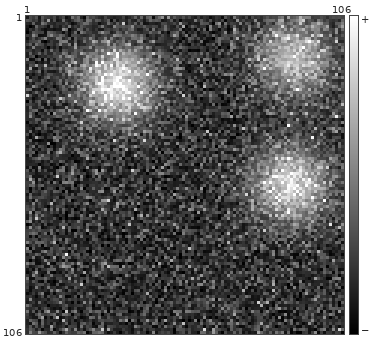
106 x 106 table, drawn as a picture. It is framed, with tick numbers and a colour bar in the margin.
The values are skewed, with a long tail toward high values. Three bumps rise from the field. On average the colour sits 30% of the way up the scale. No row or column stands out. Neither half mirrors the other.
